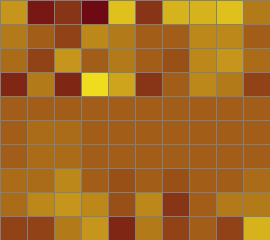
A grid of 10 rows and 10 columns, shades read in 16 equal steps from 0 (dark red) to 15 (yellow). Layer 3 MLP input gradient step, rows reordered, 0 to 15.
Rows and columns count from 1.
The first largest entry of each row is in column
5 4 3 4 1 2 2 3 3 10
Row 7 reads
6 7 7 6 6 6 6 6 6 6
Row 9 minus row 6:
1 2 3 3 -1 3 -3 0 2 2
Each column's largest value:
10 9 10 15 13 9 12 12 13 12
